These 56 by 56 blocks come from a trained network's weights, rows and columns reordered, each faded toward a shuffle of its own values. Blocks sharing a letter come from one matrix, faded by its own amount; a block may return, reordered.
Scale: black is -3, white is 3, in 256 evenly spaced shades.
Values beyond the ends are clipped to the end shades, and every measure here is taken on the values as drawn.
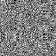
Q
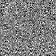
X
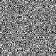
Q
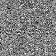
X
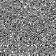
X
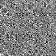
X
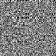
Q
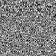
Q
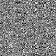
X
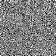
Q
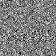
Q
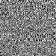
Q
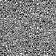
X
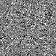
X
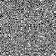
X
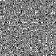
X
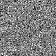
X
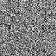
Q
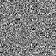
Q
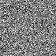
X
